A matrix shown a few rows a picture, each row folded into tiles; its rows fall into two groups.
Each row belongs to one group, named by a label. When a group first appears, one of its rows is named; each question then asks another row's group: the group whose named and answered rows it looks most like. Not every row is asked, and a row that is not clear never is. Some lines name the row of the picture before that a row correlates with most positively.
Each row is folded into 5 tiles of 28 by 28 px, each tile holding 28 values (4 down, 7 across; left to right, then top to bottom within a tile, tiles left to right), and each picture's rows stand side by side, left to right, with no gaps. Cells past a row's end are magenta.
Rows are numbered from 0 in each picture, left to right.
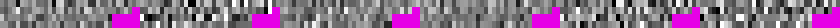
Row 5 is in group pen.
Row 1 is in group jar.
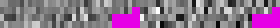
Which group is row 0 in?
jar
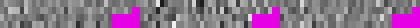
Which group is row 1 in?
pen
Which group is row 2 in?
pen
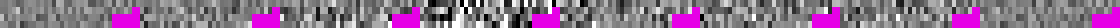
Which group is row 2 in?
jar
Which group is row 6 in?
pen
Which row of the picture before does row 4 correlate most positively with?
1
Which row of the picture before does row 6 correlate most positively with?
1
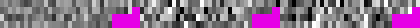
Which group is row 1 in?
jar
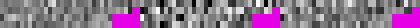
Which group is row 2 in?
pen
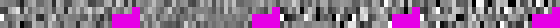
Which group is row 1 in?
jar
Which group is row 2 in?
jar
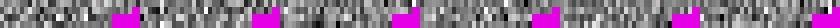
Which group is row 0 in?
jar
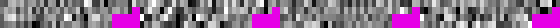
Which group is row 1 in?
jar
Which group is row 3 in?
jar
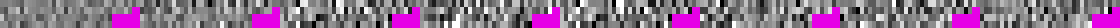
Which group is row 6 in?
pen
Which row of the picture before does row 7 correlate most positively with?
0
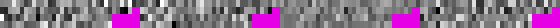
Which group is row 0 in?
jar
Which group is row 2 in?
jar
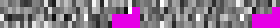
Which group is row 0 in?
jar
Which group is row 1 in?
pen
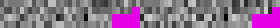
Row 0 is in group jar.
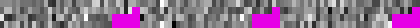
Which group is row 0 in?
jar
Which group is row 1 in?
pen
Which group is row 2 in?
jar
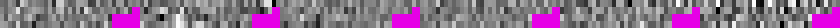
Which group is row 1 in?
jar
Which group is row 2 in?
jar
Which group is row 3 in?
pen
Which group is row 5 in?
pen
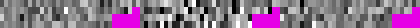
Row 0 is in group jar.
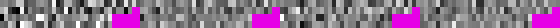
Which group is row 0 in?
pen
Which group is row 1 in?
pen
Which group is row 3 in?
pen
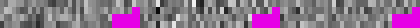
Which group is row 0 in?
jar
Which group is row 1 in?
pen
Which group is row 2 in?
pen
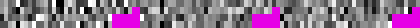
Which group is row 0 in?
pen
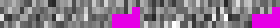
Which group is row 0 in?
jar
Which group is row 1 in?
jar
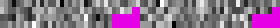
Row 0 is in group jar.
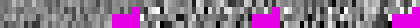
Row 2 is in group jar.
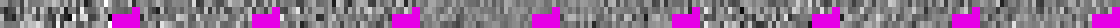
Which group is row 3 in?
jar
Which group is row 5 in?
jar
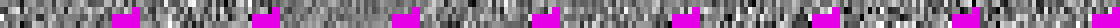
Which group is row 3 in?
jar
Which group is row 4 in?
jar
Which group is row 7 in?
pen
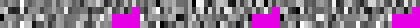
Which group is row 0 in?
pen
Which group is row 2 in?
pen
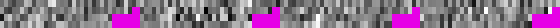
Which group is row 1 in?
jar
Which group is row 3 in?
jar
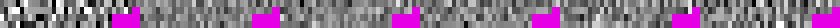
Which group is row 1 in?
pen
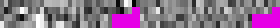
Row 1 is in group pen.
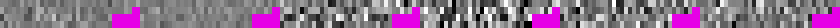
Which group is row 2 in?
jar
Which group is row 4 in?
pen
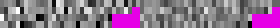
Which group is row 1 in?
jar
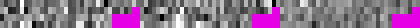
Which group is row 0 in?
pen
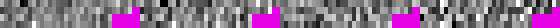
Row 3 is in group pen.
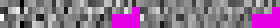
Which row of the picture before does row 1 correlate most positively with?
0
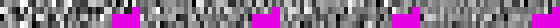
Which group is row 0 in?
pen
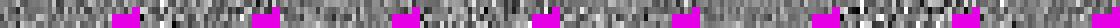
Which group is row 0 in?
pen
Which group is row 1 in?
pen
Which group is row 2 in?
jar
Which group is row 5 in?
jar
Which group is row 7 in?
pen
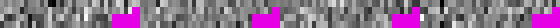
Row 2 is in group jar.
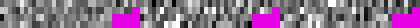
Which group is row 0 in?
pen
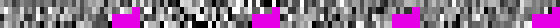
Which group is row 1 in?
jar
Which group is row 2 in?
pen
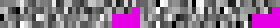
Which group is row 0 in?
pen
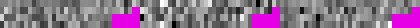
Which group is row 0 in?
jar
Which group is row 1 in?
pen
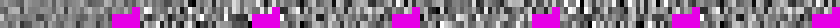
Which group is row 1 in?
jar
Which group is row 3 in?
pen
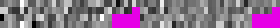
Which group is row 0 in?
pen
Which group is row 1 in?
pen
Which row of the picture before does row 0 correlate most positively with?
3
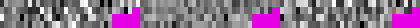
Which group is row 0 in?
jar
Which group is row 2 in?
pen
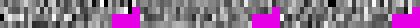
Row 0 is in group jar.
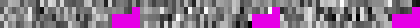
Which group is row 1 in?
jar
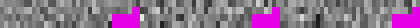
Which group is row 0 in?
jar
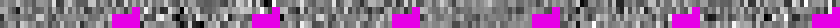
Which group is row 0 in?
pen
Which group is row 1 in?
jar
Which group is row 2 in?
pen
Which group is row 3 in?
pen
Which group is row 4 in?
pen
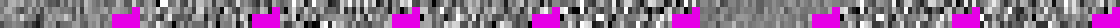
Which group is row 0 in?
jar
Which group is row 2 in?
jar
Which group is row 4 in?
pen
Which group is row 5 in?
pen
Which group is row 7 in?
jar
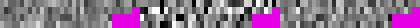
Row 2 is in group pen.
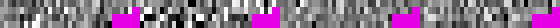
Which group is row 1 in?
jar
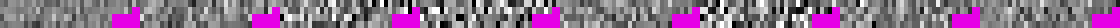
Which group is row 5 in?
pen
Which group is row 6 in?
pen
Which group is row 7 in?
jar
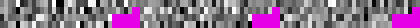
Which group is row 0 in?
pen
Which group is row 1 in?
jar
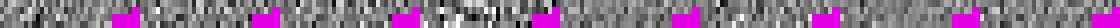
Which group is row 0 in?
jar
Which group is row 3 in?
jar
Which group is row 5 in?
pen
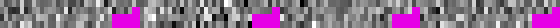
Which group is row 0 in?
pen
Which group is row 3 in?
pen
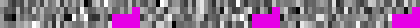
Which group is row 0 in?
jar
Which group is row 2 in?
pen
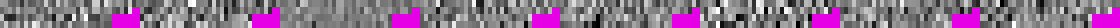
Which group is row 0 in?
jar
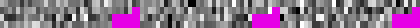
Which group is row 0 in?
jar
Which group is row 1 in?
jar
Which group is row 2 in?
pen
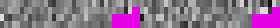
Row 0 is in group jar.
